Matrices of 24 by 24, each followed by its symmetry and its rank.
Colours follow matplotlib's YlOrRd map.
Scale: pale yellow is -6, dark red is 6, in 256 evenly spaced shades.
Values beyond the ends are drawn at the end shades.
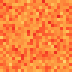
neither, full rank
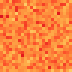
neither, full rank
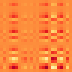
neither, rank one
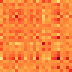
symmetric, rank three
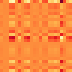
neither, rank one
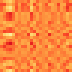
neither, rank two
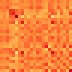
symmetric, rank three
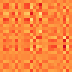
neither, rank two
